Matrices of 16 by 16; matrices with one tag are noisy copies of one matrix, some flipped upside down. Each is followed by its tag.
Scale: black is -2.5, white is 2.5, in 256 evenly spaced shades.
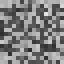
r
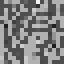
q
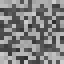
r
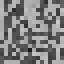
q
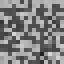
r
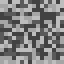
r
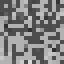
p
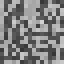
q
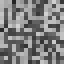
p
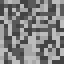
q
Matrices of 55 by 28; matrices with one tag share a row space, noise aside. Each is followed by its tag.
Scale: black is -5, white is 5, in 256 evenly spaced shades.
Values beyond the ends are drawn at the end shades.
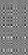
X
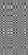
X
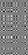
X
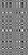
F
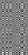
F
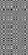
X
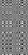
F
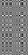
F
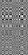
F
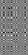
X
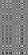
F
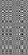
F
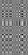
F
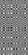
X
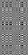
F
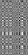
F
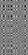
X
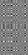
X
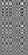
F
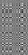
F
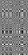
F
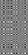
X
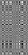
F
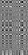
F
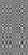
F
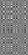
X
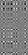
X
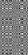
F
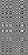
F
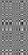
F
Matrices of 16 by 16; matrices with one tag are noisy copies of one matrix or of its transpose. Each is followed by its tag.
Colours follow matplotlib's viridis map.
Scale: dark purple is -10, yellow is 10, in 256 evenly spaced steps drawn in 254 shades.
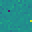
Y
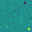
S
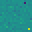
S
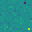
S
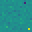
S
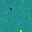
Y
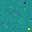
S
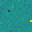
Y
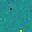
Y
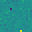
Y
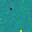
Y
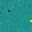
Y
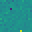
Y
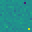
S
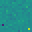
S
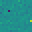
Y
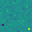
S
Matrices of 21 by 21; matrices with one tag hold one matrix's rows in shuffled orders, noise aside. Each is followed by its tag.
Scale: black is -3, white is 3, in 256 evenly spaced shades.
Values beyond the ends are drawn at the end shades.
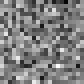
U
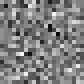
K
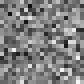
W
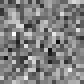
K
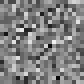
K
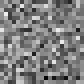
U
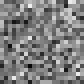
W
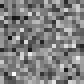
W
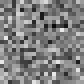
U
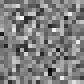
K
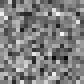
U
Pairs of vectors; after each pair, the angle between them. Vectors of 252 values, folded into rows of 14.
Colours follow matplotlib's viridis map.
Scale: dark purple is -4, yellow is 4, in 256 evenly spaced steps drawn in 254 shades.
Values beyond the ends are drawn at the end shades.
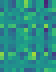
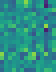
nearly parallel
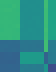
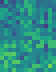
partly opposed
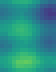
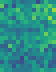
partly opposed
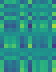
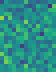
orthogonal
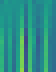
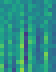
nearly parallel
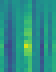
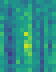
nearly parallel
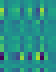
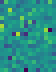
orthogonal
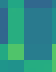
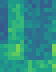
nearly parallel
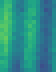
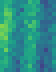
nearly parallel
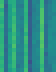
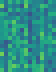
partly aligned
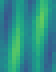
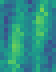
nearly parallel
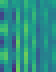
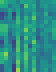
nearly parallel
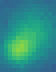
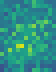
partly aligned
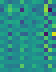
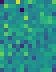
orthogonal
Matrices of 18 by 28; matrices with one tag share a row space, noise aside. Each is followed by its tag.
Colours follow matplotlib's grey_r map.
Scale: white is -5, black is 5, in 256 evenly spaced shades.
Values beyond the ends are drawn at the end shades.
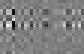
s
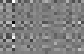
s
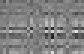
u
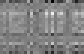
u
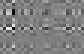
s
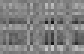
u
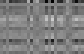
u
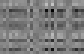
u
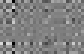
s
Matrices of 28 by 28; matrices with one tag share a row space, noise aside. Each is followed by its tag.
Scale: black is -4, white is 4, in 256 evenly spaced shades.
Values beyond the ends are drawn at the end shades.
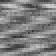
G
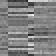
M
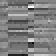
M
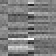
M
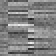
M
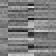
M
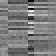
M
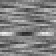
G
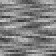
G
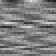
G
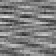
G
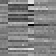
M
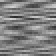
G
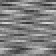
G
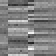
M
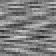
G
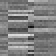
M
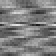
G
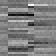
M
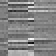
M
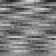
G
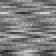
G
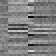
M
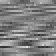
G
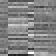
M
